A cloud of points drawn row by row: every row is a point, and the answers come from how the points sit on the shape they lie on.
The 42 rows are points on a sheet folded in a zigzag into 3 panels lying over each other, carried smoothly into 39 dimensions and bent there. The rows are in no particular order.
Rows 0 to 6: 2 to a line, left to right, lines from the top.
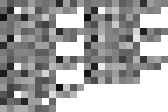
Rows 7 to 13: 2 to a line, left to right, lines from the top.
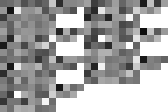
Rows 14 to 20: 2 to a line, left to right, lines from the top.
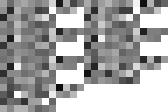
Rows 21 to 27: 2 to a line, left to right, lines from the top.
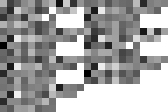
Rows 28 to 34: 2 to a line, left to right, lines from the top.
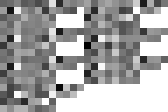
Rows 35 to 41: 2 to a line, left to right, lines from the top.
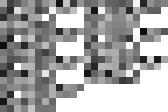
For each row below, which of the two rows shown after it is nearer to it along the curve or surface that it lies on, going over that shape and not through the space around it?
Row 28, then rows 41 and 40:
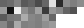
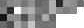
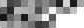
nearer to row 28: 41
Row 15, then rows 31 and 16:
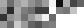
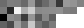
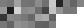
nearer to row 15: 16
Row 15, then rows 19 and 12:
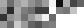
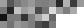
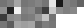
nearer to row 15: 19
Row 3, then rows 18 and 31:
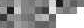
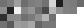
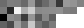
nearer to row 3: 18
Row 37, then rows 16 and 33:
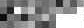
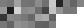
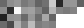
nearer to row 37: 33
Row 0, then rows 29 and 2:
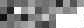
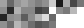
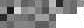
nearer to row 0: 29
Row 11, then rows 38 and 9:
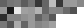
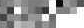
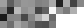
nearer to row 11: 38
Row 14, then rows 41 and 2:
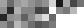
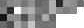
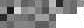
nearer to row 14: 2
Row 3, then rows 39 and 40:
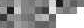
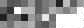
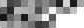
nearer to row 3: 40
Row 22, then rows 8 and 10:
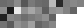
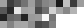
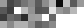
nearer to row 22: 8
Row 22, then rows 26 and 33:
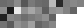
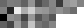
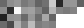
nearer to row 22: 26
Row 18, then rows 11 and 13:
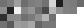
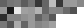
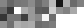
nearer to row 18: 11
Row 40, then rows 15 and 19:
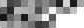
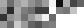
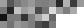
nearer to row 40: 19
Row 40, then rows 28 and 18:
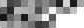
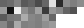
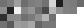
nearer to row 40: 18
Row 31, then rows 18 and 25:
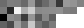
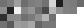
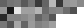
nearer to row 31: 25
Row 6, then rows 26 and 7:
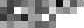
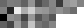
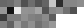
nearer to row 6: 26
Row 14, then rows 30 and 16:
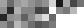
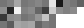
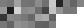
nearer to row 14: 16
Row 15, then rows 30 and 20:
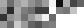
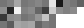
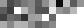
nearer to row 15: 30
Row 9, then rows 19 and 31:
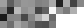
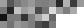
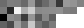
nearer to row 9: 19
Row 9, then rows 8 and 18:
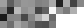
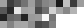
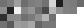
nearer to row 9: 8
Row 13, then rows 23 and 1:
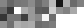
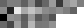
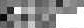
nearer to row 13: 1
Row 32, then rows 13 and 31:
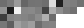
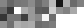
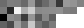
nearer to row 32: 31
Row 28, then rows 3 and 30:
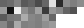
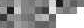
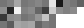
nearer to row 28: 30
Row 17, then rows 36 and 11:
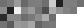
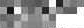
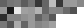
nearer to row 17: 36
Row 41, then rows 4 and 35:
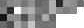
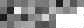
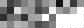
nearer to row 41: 4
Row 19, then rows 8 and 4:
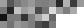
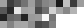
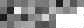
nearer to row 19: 8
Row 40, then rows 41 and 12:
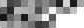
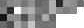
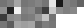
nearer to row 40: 12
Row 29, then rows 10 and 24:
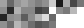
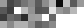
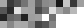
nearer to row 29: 24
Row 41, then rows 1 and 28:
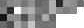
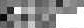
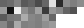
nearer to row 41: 1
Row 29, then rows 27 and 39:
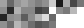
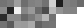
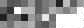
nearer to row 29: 27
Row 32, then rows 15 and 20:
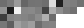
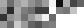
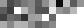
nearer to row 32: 15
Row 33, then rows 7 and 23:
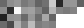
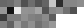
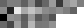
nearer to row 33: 23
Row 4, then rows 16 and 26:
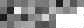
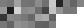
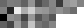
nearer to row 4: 26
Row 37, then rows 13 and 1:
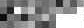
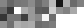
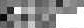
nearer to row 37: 1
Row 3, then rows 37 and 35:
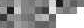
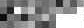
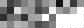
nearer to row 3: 35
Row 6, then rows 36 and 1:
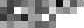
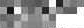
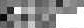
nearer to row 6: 1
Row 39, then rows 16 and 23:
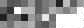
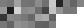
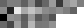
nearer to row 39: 23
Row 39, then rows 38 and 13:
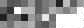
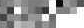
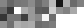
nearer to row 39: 13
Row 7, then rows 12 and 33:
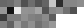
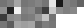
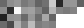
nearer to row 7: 12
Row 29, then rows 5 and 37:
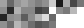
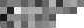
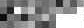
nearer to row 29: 37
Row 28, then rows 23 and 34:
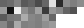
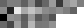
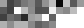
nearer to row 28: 23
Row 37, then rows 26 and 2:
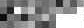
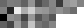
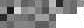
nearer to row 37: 26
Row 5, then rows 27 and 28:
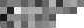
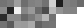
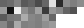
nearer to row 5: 28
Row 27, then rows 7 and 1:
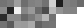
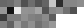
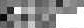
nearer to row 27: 7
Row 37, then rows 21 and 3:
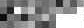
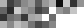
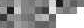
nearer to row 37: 21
